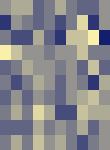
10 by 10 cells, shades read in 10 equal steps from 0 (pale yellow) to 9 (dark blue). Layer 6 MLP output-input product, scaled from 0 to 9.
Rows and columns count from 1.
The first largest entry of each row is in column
4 1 10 5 1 9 1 6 1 8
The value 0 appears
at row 3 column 9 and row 4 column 1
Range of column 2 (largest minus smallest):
5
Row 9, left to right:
6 6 6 3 5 4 5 3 6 4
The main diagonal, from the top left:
4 4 7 4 4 6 4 2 6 4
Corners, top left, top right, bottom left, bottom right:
4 4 5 4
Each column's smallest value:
0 2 3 1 3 3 2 1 0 3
